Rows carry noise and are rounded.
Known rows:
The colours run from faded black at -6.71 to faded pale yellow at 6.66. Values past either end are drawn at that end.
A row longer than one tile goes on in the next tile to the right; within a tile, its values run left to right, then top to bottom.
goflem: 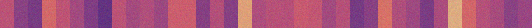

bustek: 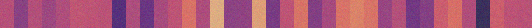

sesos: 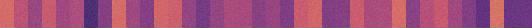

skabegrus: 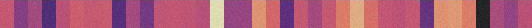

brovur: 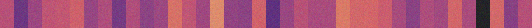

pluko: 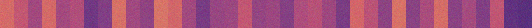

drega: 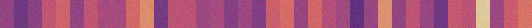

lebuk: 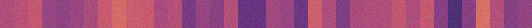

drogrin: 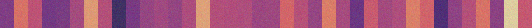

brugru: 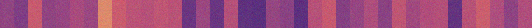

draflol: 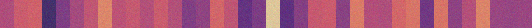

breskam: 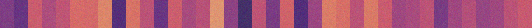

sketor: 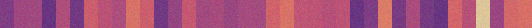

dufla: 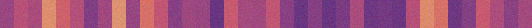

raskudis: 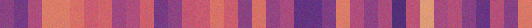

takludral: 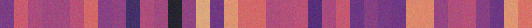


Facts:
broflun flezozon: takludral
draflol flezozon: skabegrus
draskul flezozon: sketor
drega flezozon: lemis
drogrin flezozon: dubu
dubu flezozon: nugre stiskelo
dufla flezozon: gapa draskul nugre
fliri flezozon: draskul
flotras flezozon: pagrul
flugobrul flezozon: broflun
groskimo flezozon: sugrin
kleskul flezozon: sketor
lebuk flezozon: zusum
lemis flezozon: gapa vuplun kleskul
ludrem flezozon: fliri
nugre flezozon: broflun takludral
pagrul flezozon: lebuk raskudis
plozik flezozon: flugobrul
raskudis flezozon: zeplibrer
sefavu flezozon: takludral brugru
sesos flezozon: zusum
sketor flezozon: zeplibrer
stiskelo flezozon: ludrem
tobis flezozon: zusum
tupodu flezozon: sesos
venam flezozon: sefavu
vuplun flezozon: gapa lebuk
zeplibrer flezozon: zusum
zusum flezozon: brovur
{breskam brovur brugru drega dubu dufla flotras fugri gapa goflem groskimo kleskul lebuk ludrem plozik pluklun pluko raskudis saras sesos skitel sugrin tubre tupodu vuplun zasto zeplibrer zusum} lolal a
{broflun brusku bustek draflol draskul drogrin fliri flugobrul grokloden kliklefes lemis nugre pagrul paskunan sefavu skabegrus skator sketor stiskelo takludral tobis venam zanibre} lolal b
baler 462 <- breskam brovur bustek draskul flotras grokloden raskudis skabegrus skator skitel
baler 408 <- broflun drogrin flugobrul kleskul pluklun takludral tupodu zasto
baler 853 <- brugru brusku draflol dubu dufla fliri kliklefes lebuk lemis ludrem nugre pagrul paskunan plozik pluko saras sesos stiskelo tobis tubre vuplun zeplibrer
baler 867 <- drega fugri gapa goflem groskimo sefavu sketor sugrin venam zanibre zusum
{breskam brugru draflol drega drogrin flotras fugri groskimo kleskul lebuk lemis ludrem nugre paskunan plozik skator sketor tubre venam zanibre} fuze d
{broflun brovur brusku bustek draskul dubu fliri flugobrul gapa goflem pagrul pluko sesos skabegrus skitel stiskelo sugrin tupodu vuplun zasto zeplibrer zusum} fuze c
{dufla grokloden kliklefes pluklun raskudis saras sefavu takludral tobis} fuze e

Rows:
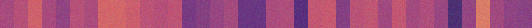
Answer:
tubre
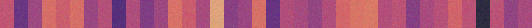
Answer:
skitel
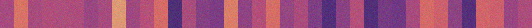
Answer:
tobis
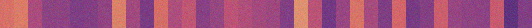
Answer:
pagrul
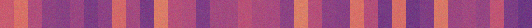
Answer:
brusku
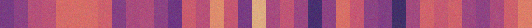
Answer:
grokloden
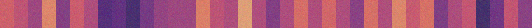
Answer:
zasto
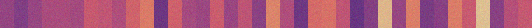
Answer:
groskimo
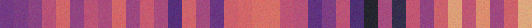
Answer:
sefavu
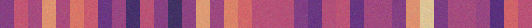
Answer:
pluklun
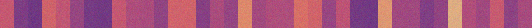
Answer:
zusum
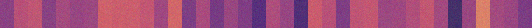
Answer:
ludrem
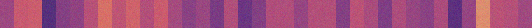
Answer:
nugre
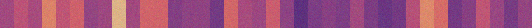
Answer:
saras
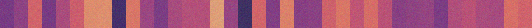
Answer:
skator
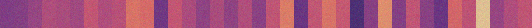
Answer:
fugri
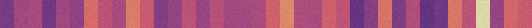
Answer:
zanibre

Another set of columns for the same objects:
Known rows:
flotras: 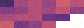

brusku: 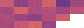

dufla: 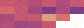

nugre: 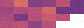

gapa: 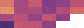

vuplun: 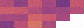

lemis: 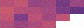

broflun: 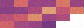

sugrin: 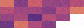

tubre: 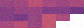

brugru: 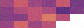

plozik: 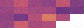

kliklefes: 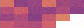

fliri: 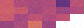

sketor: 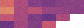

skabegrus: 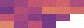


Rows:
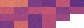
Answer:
venam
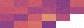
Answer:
dubu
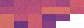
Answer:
draskul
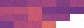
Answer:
lebuk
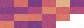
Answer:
takludral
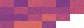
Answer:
pluko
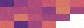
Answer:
raskudis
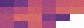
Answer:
brovur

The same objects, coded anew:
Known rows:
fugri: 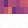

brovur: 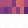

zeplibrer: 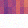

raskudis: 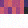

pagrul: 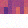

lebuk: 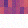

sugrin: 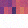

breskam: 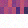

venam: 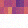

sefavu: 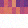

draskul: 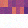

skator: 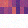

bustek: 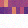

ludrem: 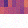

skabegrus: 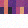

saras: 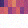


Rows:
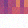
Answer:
dubu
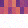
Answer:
kliklefes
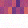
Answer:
zanibre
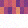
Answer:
tobis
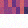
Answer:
flotras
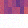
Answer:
lemis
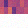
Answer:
drega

